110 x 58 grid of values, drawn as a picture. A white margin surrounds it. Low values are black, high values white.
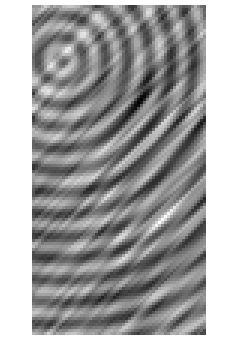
The grain runs diagonally up to the right. Concentric rings centre on the top left. There is no overall slope. The top left is the ninth with the highest average.
